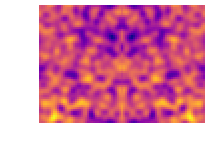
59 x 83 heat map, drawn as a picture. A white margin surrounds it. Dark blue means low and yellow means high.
Average level on the scale: 50%. Lone odd cells: none. Mirror symmetry: left to right. Stripes: none. Ninth with the lowest average: top middle. Grain: blotchy.
